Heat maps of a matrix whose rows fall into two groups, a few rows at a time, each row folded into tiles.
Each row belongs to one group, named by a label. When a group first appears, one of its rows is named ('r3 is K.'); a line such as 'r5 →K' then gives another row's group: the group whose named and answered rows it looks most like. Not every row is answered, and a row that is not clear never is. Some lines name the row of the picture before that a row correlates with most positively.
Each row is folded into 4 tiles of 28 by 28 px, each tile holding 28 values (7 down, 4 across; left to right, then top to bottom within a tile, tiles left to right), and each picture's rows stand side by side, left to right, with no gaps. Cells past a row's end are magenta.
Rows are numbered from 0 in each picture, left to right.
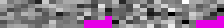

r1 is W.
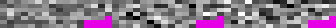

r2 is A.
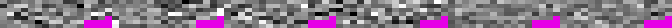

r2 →A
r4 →W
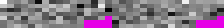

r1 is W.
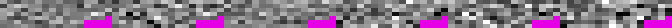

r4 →A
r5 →W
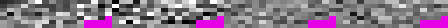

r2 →A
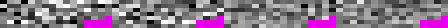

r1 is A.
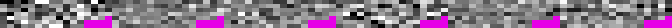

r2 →A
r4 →W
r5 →W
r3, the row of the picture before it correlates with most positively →1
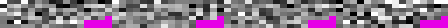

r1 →W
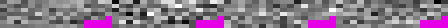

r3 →A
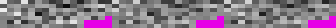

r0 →A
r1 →A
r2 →A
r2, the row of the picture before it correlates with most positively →3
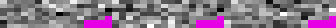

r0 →W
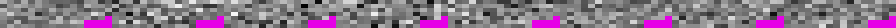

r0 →A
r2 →W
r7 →W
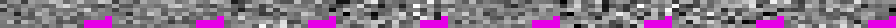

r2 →W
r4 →A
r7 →W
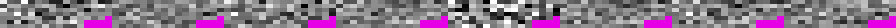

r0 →A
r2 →W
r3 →A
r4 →W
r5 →A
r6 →A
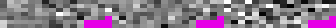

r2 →A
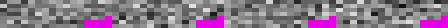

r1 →W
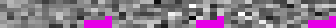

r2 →A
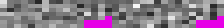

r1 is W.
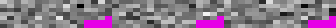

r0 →W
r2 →W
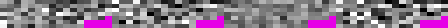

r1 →A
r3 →A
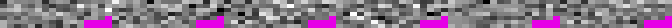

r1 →W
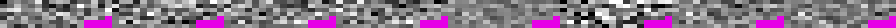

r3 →A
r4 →A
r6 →A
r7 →A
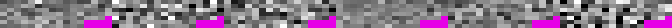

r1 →W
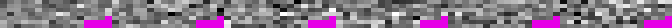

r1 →W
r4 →W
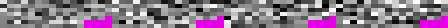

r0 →A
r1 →A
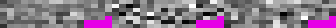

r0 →W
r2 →W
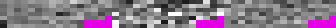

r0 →W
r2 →A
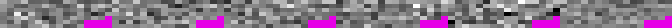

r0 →A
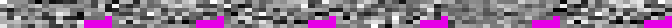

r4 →W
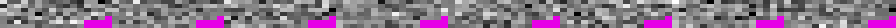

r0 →A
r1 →A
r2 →W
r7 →W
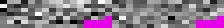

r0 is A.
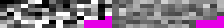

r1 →W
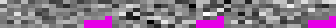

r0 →A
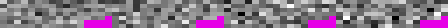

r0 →A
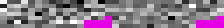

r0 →A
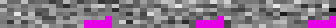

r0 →A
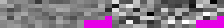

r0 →W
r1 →A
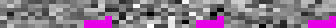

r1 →W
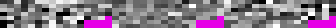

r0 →W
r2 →W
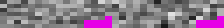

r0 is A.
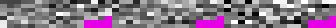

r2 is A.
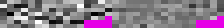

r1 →W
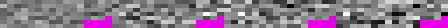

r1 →A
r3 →W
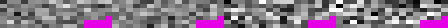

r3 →A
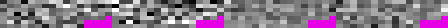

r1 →A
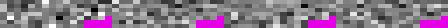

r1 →A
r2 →W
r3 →A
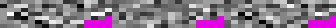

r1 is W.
